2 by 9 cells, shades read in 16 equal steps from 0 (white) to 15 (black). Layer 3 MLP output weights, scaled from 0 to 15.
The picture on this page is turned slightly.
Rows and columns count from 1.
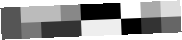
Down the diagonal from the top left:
10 8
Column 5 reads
15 1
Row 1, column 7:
0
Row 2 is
10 8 12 12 1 1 15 12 9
